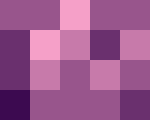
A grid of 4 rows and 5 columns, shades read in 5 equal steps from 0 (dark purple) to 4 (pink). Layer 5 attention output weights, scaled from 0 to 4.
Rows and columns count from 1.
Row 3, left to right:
1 3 2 3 2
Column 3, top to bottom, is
4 3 2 2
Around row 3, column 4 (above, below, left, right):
1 2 2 2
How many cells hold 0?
1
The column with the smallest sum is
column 1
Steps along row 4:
up same same down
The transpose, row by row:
2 1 1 0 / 2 4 3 2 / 4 3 2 2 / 2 1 3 2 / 2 3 2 1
